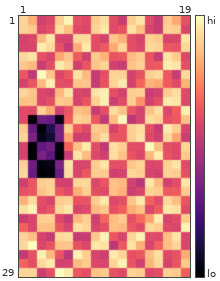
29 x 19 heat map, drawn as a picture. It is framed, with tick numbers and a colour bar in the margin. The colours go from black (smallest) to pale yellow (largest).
Average level on the scale: 70%. Roughest part: middle left. Odd patch: lower, in the middle left. Ninth with the lowest average: middle left.
